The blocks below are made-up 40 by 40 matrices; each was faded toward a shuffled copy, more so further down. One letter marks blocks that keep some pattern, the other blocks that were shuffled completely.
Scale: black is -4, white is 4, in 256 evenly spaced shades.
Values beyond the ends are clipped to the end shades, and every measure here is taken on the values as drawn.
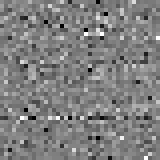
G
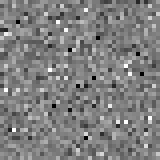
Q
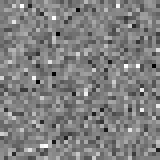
Q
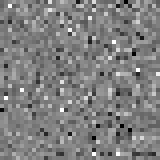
G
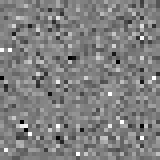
G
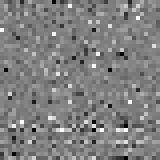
G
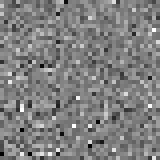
G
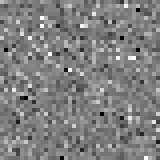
Q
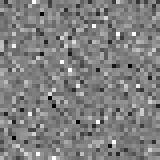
Q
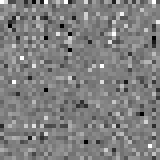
G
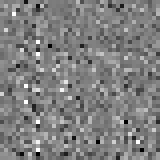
G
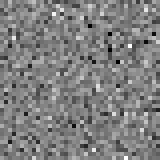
Q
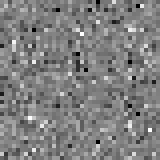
G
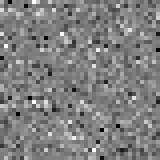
Q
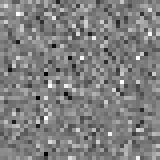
Q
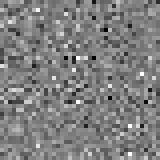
G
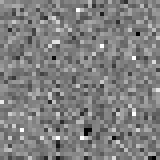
G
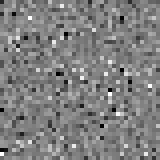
Q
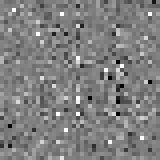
G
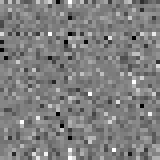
G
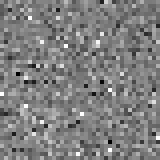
Q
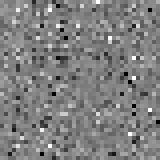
G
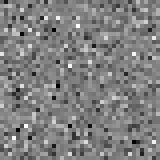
Q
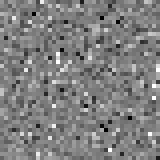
Q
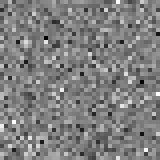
G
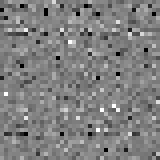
G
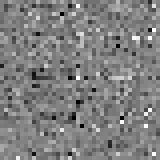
G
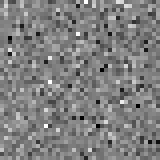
Q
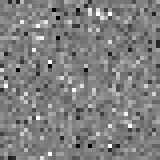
Q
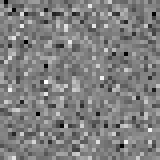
G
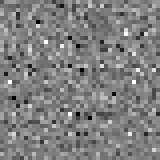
G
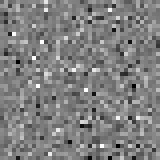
G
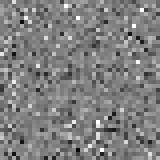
G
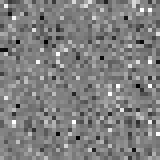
G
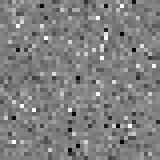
Q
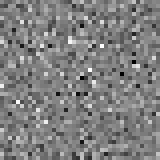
G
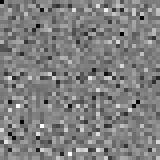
G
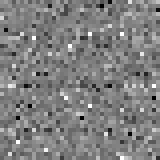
G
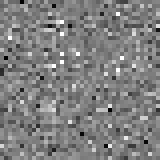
G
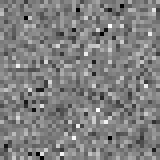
Q
